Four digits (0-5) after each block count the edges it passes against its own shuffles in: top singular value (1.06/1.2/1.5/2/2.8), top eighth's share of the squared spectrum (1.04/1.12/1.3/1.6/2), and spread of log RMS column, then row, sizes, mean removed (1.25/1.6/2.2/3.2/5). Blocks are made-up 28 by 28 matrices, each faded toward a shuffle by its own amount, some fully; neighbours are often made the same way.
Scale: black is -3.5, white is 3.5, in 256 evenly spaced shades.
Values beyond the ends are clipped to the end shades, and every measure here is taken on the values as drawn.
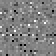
2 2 0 1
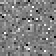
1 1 0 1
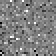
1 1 0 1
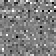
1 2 0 2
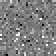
0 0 0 0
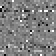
2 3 0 2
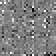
2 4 1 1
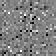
1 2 1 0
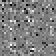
2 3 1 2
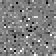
0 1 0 0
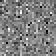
2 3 1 0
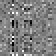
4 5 3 1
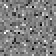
2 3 1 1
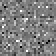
0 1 0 0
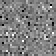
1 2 0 1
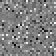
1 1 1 0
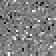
0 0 0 0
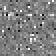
2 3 0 0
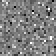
0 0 0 0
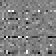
4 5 1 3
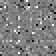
1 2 0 1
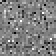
2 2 0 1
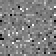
2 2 1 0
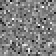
0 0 0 0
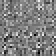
3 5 2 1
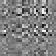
4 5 3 3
